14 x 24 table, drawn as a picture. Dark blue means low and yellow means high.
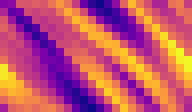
The middle right is the ninth with the highest average. The grain runs diagonally down to the right. Overall the values sit about 50% of the way up the scale.
